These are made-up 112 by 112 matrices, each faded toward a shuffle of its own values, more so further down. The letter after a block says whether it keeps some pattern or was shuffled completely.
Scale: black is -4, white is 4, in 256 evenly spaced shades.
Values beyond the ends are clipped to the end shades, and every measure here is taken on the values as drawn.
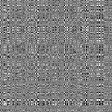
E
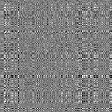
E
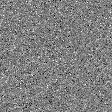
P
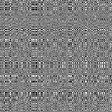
E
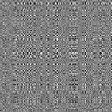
E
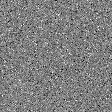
P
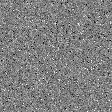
P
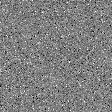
P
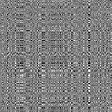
E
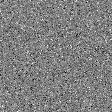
P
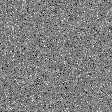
P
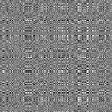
E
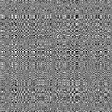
E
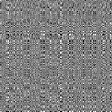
E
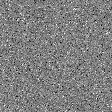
P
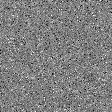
P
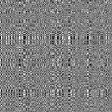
E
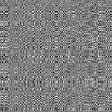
E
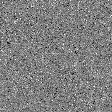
P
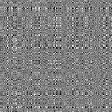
E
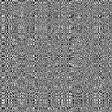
E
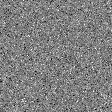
P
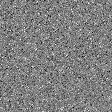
P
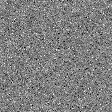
P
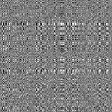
E
